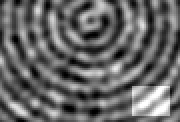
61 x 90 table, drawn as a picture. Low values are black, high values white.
In the bottom right lies a patch that is higher than the rest. The texture is blotchy. Concentric rings centre on the top middle. The ninth with the highest average is the bottom right.
